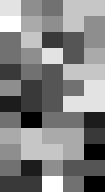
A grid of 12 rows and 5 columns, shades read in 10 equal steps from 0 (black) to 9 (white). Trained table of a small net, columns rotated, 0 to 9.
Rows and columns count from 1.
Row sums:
31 32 21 26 23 22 22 13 27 25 16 17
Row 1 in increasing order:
4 5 7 7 8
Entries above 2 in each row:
5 5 4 5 4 4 3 3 4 4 4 2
